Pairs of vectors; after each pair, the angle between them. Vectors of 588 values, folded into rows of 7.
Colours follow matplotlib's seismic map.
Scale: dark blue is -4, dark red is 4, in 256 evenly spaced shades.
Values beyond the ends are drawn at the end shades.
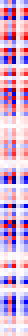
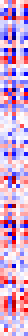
nearly opposite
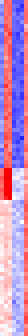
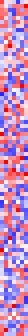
orthogonal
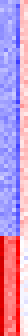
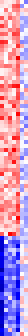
nearly opposite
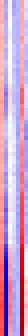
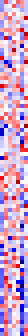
partly opposed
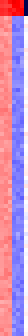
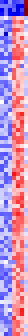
nearly opposite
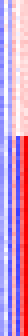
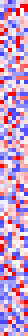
orthogonal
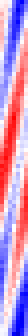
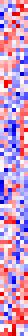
partly opposed
